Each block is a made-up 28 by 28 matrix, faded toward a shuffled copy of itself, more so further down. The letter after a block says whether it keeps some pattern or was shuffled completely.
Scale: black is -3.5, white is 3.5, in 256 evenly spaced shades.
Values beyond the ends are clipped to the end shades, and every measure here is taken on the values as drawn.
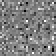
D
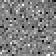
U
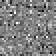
D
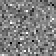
U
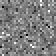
U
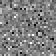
U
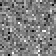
U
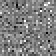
D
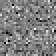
D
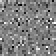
D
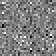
D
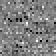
D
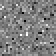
U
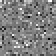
D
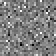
D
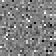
D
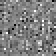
D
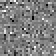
D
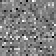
D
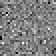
U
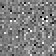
D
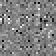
D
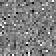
U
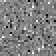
U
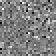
D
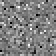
U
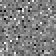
U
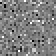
D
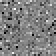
U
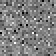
D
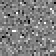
U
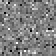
U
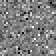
D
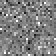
D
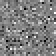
D
